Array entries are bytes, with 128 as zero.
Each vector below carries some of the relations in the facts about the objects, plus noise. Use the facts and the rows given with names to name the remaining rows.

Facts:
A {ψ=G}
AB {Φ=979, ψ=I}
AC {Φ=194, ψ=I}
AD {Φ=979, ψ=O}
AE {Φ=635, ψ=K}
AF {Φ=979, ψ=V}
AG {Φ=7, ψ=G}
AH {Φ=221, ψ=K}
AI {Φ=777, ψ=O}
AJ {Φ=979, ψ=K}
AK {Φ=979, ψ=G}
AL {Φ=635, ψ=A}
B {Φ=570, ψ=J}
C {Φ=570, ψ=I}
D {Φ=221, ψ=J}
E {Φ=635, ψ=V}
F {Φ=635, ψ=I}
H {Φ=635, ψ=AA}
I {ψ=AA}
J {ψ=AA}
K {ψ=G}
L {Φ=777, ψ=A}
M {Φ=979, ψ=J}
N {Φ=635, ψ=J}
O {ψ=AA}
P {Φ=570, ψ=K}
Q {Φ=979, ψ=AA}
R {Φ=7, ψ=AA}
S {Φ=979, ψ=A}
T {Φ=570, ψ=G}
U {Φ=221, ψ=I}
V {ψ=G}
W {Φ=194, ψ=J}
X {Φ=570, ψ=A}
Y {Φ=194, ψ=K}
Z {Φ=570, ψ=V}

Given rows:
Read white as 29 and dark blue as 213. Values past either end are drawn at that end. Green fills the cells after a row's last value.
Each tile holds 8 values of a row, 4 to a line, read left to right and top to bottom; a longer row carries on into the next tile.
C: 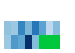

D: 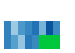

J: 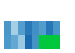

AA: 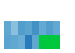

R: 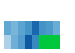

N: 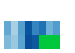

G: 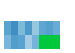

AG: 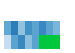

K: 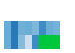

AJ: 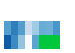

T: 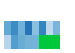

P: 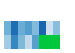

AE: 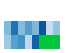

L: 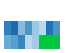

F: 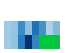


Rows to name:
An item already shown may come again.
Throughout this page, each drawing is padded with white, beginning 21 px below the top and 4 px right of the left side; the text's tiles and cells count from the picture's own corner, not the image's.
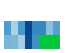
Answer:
B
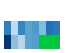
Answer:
M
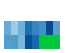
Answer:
W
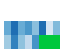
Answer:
P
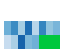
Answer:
AL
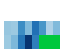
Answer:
F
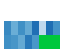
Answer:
AI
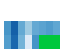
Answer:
AH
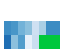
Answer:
S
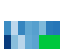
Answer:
M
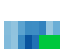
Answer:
H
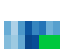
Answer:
N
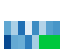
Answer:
AB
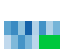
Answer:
X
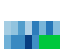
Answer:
AC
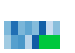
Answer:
AE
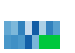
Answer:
U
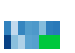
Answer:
M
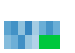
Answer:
A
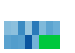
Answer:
I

